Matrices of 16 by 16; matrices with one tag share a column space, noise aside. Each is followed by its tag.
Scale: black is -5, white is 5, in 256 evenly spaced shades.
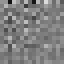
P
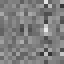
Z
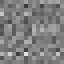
Z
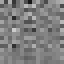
P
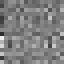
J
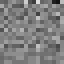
P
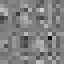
J
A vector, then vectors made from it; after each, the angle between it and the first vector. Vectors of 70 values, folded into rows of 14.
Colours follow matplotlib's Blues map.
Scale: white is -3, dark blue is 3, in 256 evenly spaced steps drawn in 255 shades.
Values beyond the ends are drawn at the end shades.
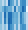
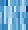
nearly opposite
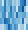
partly aligned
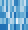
partly opposed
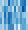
nearly parallel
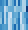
nearly opposite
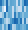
orthogonal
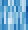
nearly opposite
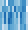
nearly parallel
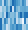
orthogonal
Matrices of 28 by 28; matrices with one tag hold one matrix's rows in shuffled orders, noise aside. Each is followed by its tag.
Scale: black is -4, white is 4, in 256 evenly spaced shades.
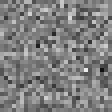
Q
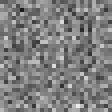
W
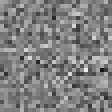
Q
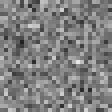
W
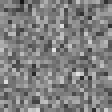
W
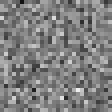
W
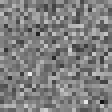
Q
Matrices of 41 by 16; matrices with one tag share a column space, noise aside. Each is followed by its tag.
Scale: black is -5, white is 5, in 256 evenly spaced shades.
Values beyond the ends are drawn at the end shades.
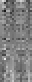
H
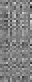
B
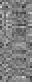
B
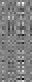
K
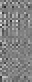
B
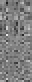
K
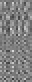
K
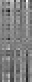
H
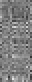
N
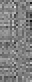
B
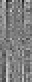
H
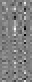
K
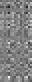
B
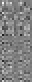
K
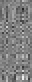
N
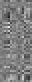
N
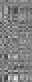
N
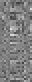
K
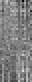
H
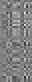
B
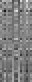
H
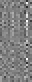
B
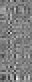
N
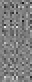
B
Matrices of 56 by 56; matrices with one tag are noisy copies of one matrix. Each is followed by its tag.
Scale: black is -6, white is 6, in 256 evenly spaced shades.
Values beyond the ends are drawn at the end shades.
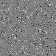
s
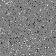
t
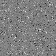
s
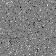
t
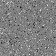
t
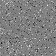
t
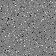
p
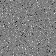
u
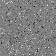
t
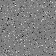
p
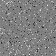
t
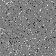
t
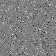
s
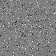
u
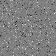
u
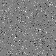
s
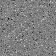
p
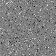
t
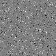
s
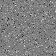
p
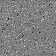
p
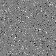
s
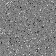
t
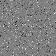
u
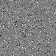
u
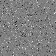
u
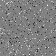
t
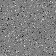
p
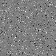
s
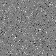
s
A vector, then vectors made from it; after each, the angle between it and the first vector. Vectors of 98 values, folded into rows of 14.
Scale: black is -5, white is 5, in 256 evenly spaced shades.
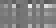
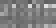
nearly parallel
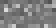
partly aligned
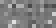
partly opposed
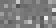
orthogonal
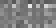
nearly parallel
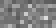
partly aligned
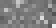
orthogonal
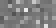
orthogonal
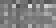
nearly parallel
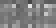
nearly parallel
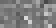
partly aligned
